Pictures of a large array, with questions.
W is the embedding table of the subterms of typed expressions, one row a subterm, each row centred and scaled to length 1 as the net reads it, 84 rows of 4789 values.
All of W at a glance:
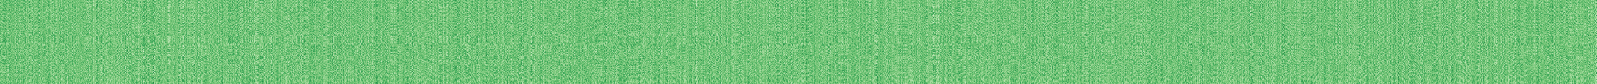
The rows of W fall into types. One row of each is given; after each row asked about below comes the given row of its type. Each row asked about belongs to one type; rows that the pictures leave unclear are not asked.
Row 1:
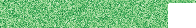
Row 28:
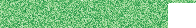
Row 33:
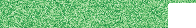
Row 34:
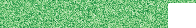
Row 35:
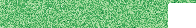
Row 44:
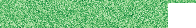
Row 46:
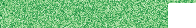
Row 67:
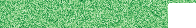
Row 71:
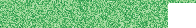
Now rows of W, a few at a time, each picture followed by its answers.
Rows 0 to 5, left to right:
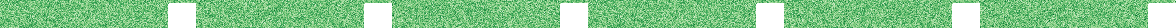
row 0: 35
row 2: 46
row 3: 35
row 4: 1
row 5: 1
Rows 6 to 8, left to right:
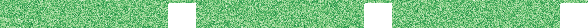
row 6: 33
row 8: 28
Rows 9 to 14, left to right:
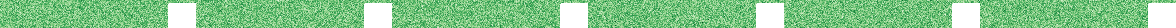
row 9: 71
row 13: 28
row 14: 46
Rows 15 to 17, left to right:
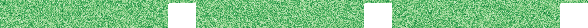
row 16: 44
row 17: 33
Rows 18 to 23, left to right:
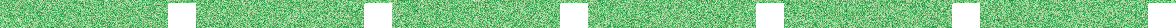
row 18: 44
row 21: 35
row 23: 34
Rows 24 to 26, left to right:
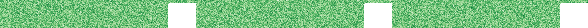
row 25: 28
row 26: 71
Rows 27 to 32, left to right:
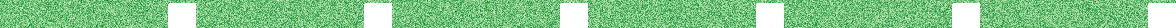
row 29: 28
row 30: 46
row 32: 33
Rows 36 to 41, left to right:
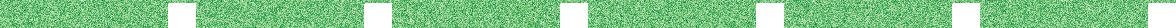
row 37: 1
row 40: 35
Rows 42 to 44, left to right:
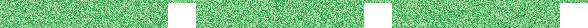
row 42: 28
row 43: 71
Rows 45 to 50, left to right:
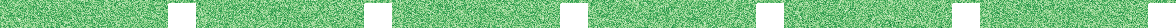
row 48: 1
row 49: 44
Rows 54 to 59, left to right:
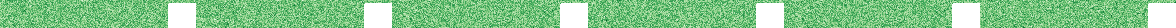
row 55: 33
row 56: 67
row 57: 34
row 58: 67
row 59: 28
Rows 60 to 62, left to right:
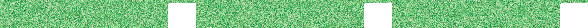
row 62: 44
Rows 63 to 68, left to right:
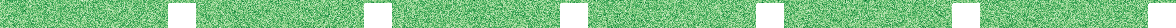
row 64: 44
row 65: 46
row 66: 35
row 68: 35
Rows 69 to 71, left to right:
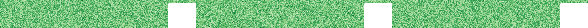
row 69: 46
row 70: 33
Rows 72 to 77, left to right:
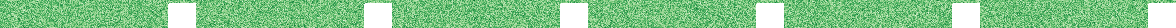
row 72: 67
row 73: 28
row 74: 46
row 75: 33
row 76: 34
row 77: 44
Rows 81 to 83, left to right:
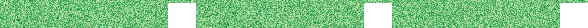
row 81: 34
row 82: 33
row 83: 44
